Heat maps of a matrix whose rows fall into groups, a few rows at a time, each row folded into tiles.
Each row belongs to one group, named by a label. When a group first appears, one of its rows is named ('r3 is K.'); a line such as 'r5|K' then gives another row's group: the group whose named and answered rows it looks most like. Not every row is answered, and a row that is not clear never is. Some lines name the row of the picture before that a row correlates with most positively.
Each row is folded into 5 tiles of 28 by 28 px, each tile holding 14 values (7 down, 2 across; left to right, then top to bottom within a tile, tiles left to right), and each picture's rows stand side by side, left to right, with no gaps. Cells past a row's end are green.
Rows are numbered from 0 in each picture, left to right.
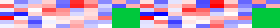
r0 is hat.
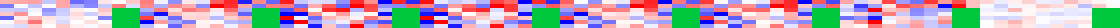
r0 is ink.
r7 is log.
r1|hat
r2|hat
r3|hat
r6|log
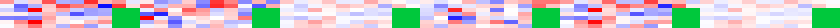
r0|log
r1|hat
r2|log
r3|log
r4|log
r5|log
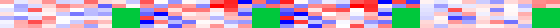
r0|log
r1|hat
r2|hat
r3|log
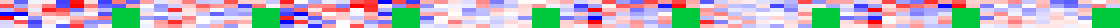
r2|hat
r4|log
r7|ink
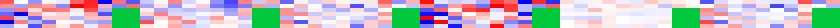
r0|hat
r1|ink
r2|ink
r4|log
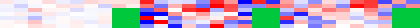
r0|log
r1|hat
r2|hat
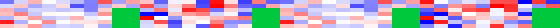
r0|ink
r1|hat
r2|ink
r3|hat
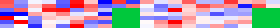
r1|log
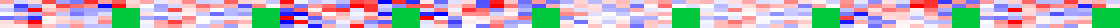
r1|log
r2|hat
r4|ink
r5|log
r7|log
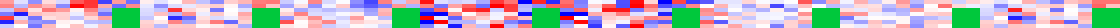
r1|log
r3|hat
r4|hat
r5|ink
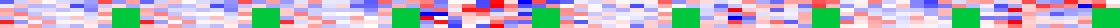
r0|ink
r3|hat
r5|log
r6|ink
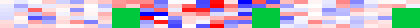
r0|log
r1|hat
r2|ink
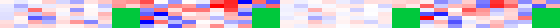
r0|log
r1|hat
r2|log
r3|hat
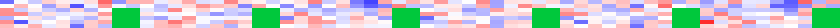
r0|ink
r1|log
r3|ink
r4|ink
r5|ink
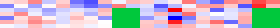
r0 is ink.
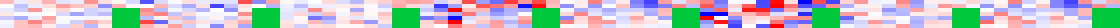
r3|log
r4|ink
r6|ink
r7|ink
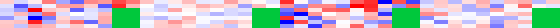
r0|log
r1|log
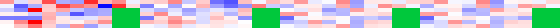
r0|log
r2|ink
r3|ink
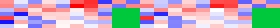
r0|hat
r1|hat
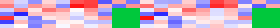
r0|hat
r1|hat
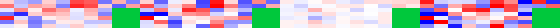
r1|hat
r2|log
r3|hat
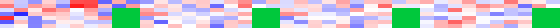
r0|hat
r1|ink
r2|ink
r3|log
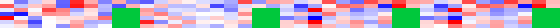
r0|hat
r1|ink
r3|log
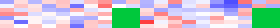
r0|ink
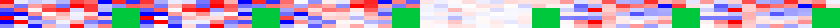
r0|hat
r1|hat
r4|log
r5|log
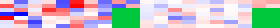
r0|hat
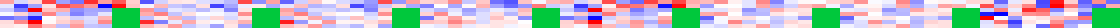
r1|ink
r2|ink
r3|ink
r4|log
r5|ink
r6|ink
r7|hat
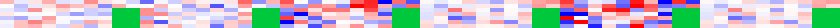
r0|log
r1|ink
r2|hat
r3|log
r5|log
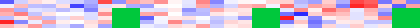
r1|ink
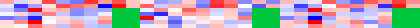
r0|log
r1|hat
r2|log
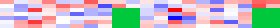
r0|log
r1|log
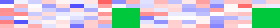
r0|ink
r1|ink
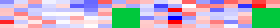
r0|ink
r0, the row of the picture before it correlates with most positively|0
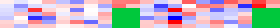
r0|log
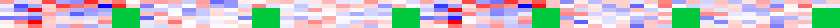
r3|log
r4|ink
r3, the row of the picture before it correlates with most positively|1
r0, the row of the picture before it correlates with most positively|1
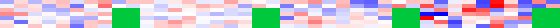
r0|ink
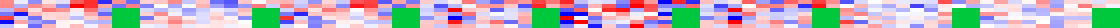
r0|hat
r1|ink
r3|log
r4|hat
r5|log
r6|ink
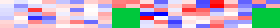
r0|log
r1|hat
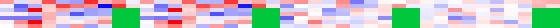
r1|log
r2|ink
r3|log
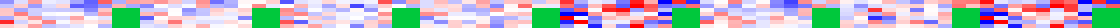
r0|ink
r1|ink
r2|ink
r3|ink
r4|hat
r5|ink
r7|hat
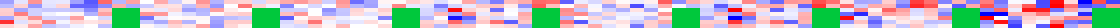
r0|ink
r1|ink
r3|log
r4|ink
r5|log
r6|hat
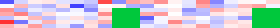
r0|ink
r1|ink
